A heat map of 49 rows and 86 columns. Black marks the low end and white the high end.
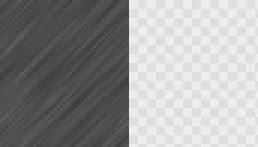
The table splits into one row of 2 panels. Panel 1,1: low, slanting up to the right, faint in contrast. Panel 1,2: very high, checkered, faint in contrast.
